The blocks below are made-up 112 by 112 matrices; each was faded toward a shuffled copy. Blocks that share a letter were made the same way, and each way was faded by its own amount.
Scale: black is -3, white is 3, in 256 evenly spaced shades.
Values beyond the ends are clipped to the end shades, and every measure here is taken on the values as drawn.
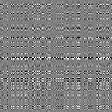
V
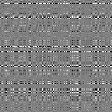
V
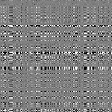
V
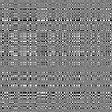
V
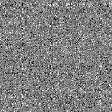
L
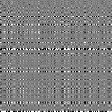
V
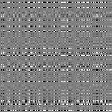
V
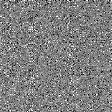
L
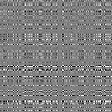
V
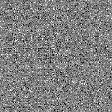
L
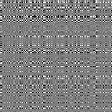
V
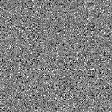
L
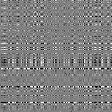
V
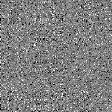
L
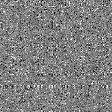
L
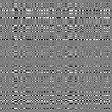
V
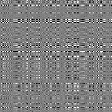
V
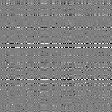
V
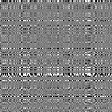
V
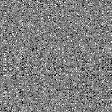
L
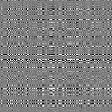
V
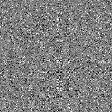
L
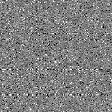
L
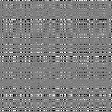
V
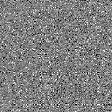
L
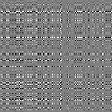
V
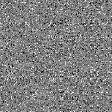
L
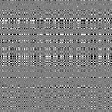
V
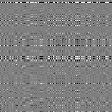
V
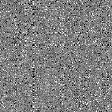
L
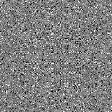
L
